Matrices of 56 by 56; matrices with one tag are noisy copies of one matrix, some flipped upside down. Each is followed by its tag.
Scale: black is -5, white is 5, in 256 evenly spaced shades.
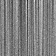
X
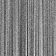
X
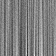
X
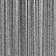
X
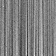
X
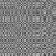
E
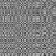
E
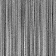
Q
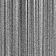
X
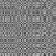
E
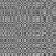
E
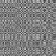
E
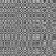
E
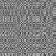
E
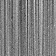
X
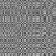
E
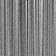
X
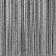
Q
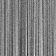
X
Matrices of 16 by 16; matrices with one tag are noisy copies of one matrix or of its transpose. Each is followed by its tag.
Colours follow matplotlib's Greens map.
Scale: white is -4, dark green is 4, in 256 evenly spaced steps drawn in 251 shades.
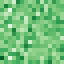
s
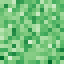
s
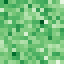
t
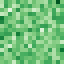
s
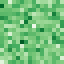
t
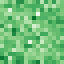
s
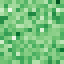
s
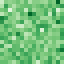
s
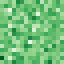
s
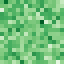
t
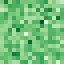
t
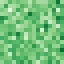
s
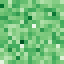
t
